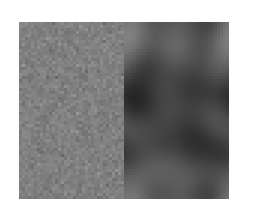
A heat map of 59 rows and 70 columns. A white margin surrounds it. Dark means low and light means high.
The table splits into one row of 2 panels. Panel 1,1: middling, fine-grained, faint in contrast. Panel 1,2: low, smooth.
